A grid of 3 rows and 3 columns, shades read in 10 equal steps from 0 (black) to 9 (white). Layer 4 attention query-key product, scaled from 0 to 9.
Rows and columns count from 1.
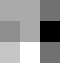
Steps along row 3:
up down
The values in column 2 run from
6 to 9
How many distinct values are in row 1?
2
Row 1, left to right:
6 6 4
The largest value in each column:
7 9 4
